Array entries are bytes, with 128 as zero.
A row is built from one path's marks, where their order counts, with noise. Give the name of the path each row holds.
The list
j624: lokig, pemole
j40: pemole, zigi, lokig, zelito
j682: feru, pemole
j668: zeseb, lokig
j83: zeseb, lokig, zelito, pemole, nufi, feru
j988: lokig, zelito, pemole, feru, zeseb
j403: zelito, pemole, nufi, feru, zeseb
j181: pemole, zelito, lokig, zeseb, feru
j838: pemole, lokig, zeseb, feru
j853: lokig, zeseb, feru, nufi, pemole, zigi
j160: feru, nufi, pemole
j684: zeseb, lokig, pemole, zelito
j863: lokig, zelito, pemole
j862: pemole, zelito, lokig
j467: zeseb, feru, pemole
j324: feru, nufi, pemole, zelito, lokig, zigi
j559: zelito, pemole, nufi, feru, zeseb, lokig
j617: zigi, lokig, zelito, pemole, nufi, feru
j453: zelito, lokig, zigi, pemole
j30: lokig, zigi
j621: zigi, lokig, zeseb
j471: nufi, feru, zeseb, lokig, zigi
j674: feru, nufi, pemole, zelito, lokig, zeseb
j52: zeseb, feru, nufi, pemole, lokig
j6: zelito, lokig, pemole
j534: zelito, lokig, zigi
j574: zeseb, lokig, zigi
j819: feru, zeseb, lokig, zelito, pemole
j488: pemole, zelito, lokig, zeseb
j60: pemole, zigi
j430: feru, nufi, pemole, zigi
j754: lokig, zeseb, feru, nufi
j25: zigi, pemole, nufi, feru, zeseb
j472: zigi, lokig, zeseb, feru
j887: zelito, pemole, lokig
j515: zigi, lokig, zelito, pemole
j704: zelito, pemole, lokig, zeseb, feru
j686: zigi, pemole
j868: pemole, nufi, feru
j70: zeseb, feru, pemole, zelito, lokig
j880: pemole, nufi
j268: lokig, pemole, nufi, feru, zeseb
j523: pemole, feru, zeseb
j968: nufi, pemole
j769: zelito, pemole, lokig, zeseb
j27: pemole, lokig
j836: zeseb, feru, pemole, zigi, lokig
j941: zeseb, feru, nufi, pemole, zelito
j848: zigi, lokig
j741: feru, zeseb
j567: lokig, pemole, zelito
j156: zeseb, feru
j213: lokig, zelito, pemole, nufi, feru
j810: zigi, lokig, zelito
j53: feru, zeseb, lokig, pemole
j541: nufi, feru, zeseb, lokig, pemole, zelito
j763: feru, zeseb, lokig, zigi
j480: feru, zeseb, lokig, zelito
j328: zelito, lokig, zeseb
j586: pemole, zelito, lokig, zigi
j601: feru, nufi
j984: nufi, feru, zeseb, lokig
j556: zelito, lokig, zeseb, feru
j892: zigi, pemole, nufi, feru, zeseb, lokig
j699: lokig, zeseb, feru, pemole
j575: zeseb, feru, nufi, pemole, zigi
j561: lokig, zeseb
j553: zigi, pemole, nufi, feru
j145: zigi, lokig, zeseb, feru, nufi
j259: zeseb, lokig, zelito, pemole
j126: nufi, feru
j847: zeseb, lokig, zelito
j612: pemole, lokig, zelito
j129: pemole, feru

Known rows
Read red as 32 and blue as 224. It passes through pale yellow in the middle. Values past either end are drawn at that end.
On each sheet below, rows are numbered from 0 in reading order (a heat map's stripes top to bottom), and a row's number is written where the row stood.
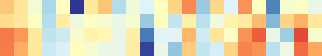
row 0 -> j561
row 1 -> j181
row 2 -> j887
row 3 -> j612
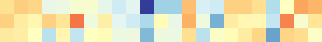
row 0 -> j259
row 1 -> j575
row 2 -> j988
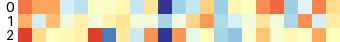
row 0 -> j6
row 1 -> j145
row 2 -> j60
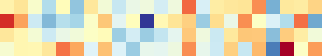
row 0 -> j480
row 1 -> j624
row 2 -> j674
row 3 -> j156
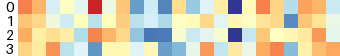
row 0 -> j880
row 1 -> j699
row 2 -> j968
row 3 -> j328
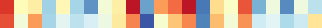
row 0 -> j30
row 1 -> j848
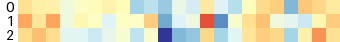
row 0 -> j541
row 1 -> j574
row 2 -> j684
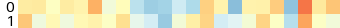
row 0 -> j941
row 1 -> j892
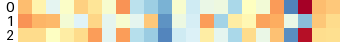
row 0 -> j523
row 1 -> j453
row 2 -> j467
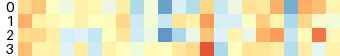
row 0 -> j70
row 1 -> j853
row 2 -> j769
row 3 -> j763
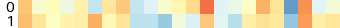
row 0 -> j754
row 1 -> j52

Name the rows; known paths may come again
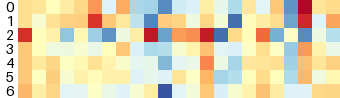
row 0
j467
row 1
j126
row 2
j30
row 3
j268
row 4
j83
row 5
j471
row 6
j515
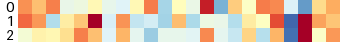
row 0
j534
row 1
j129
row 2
j156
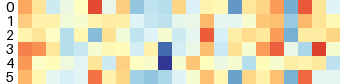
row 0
j868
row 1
j559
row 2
j480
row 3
j887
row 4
j686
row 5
j160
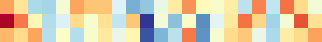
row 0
j682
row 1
j27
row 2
j668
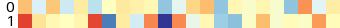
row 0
j472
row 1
j60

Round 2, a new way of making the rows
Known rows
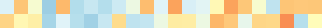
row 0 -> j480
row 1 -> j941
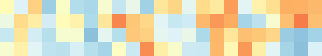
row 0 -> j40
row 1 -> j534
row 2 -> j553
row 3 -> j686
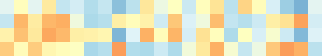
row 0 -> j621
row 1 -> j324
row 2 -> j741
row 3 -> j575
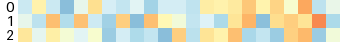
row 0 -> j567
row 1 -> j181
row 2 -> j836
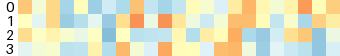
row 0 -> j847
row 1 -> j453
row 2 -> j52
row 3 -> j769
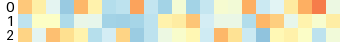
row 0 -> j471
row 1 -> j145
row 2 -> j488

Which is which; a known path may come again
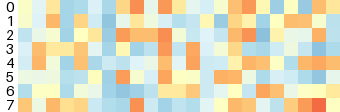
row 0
j453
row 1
j83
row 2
j704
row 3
j674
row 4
j480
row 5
j769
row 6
j145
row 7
j574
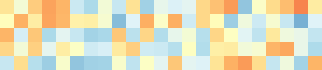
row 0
j586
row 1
j741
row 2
j259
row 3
j156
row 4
j810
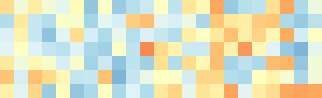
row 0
j52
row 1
j553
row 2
j567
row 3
j686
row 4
j836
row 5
j488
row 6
j40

